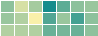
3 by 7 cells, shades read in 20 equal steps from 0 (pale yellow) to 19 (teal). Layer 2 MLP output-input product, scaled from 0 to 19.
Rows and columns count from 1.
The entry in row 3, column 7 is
9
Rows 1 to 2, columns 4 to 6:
19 13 9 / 14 8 15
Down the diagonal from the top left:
9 6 6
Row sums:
68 60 62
